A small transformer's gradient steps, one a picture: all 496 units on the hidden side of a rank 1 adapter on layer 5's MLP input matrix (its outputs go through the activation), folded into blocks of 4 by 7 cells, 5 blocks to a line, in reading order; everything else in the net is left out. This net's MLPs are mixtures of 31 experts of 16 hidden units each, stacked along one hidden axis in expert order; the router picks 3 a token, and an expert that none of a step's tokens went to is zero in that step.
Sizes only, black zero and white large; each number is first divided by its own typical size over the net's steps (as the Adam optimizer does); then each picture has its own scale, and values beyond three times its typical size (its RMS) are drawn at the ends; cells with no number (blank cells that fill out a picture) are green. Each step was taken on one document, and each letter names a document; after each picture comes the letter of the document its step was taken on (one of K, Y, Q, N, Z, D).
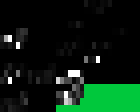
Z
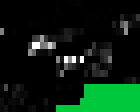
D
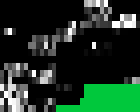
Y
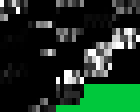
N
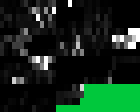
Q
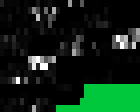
Q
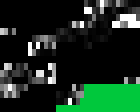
Y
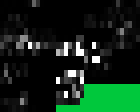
Z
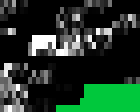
Y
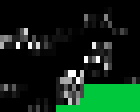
Z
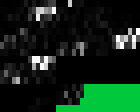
Q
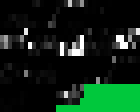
Q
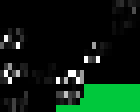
Z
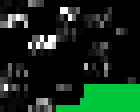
D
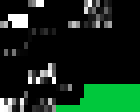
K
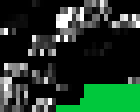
Y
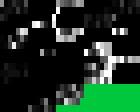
N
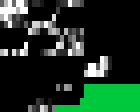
N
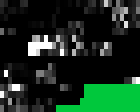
D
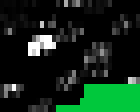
D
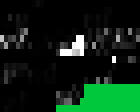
Q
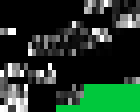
Y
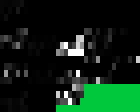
Z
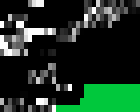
K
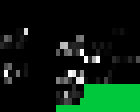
Z
